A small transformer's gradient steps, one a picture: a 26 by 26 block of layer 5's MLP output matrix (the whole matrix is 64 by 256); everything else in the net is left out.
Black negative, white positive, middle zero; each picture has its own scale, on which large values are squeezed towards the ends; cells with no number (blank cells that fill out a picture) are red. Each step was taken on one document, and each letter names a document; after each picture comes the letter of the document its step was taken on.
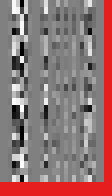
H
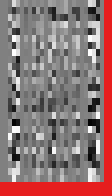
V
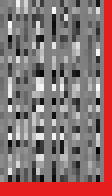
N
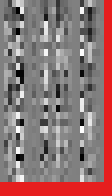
H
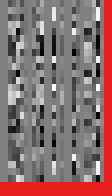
N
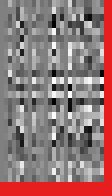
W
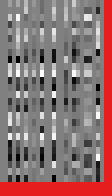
N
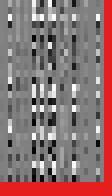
N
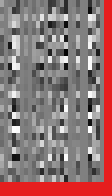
V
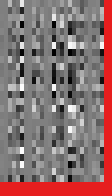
W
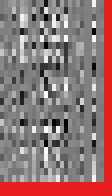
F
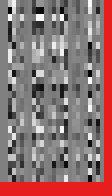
V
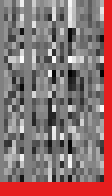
W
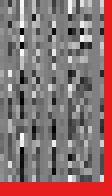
W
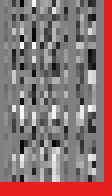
H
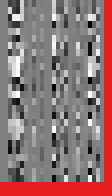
V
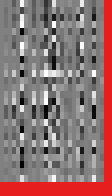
F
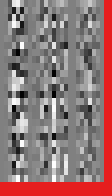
H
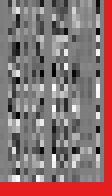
N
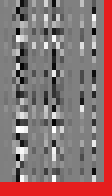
F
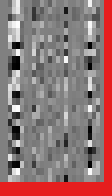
V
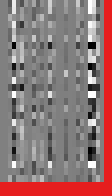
V
